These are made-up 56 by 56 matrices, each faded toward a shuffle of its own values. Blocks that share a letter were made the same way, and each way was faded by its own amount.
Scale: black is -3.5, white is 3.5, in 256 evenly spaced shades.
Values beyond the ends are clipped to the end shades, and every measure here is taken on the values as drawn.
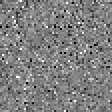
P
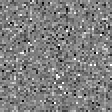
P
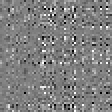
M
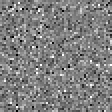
P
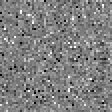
P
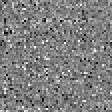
P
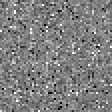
P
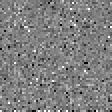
P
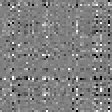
M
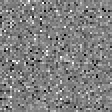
P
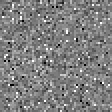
P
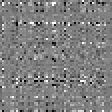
M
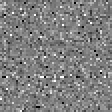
P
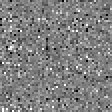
P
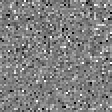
P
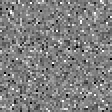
P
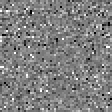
P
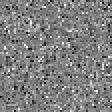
P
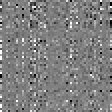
M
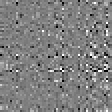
M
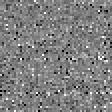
P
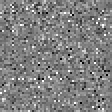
P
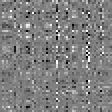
M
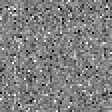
P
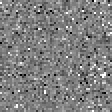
P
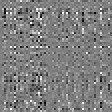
M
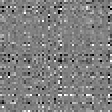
M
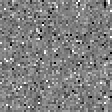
P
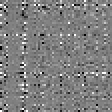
M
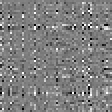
M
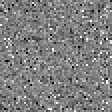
P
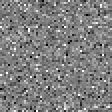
P
